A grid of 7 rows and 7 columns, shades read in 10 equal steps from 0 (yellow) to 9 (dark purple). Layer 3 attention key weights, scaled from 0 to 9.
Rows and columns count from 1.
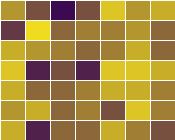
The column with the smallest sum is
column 6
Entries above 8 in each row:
1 0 0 0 0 0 0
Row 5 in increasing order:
2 2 2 4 4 5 5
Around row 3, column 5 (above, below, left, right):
4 1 5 2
